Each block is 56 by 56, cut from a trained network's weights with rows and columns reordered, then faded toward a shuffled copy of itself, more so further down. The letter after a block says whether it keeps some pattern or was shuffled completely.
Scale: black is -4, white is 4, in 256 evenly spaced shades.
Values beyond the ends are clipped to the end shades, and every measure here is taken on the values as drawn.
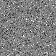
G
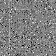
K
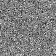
G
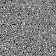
K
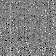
K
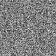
K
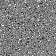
G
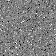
G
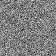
K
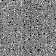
K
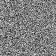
G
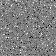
G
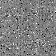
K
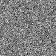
K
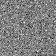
G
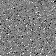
G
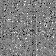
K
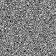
K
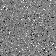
G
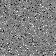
G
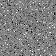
G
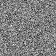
G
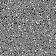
G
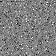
G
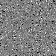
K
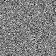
K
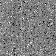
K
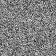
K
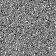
G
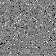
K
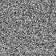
G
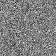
G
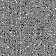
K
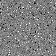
G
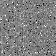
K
